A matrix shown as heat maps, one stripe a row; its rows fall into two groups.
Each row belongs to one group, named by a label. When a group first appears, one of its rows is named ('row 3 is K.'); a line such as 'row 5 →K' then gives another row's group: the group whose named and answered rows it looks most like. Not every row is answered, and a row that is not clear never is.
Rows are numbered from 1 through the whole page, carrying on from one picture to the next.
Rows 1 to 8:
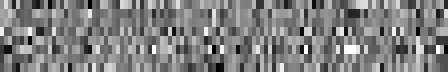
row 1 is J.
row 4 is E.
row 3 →J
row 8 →E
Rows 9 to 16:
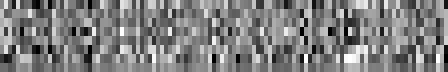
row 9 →J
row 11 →J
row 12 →E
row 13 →J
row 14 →J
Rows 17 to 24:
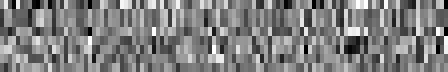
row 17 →J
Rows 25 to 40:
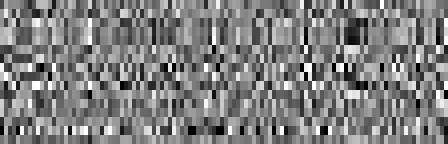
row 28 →J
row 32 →E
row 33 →J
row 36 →E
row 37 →E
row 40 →J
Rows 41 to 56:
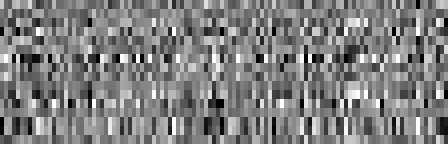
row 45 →E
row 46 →J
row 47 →J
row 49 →J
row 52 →E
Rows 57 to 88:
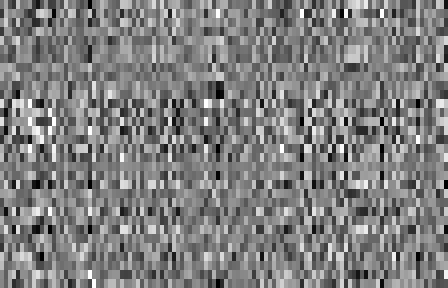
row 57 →J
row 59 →J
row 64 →J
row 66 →E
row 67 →E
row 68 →E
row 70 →E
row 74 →E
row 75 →J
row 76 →E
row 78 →J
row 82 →J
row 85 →E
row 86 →E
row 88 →E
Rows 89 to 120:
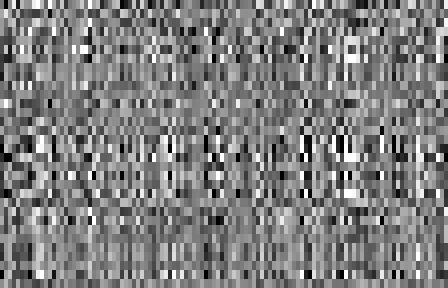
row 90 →J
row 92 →E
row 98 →E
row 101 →J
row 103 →E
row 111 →J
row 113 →E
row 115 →J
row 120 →J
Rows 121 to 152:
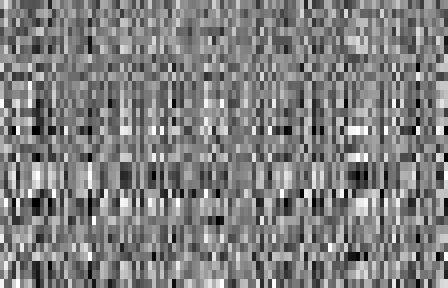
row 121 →J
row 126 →J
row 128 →E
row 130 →E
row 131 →E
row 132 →E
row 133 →J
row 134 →E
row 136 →E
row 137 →J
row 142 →E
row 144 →J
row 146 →E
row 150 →J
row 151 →J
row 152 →E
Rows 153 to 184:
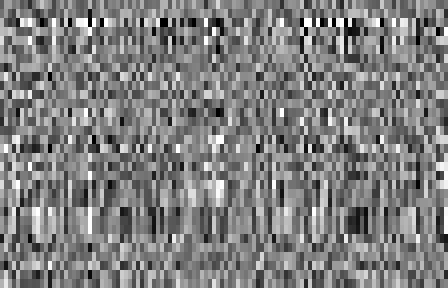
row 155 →E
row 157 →E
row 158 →E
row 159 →J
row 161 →J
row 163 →E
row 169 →J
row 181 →E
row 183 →J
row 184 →J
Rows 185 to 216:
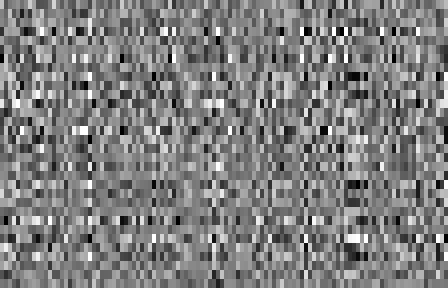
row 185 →E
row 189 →E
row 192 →J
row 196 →E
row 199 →E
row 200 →J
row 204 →J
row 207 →J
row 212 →J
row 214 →J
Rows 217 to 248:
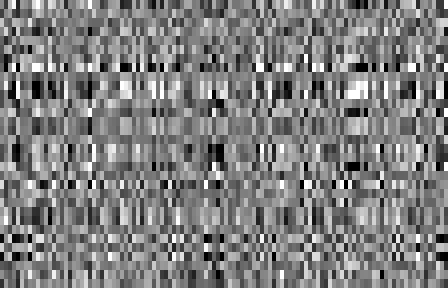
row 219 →E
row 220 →J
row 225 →J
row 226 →J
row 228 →E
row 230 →J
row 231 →J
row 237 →E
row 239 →E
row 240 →J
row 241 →J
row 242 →E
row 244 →E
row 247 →E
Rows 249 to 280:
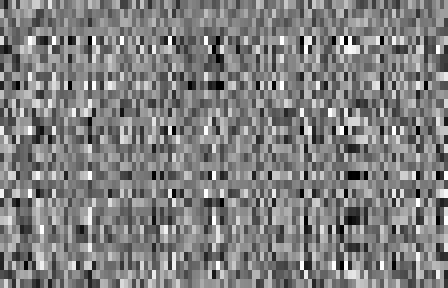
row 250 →E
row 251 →J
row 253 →E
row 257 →E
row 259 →E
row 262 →J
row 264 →J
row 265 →J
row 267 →J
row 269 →J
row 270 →E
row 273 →J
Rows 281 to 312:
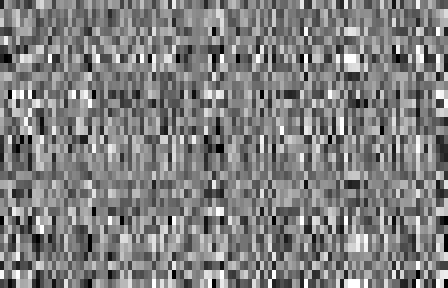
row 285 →J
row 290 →E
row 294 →E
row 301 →J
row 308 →J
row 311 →E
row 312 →J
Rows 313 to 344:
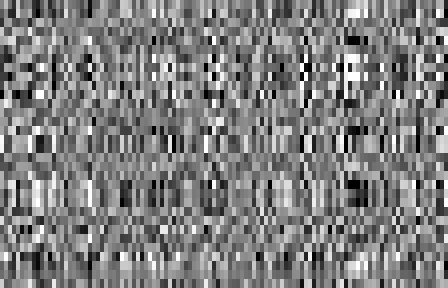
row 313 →J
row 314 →J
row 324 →J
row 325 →E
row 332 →E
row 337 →E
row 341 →J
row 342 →J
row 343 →J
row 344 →E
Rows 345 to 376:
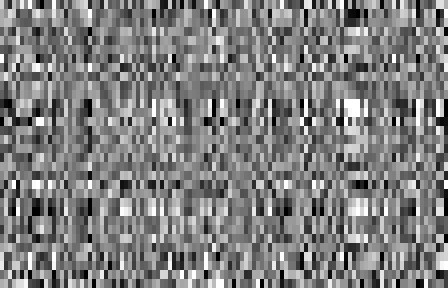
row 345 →E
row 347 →J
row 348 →J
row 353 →J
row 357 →J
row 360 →J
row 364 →J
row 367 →J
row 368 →J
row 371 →J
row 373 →E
